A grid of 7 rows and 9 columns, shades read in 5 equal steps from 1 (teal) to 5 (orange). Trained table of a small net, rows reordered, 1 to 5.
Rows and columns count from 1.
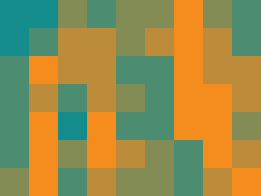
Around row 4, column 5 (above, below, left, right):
2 2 4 2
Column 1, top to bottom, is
1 1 2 2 2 2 3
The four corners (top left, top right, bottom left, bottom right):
1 2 3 5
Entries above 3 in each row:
1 5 6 5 4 5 4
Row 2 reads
1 2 4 4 3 4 5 4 2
